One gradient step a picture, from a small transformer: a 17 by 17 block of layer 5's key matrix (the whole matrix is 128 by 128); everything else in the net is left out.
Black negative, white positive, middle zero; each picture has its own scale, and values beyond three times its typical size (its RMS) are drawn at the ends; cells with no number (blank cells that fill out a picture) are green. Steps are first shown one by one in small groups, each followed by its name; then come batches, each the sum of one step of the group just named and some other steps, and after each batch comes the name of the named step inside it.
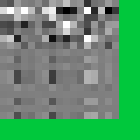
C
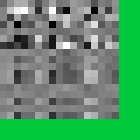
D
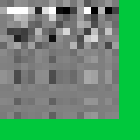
C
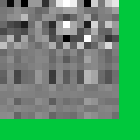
D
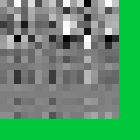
C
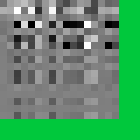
C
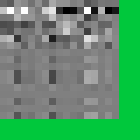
C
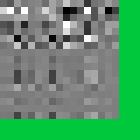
C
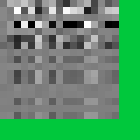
D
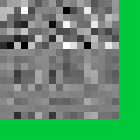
D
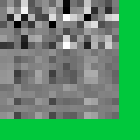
D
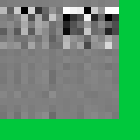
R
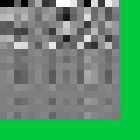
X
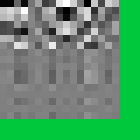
X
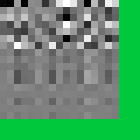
X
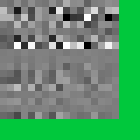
R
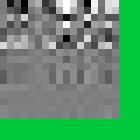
R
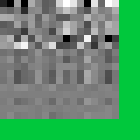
X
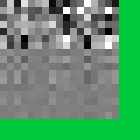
R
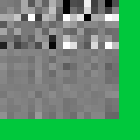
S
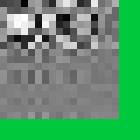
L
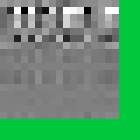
S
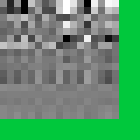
L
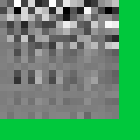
S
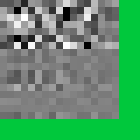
L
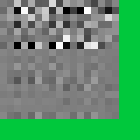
S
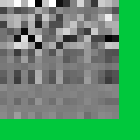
S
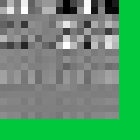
S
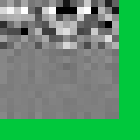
S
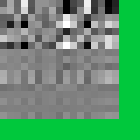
S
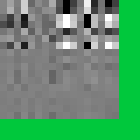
S
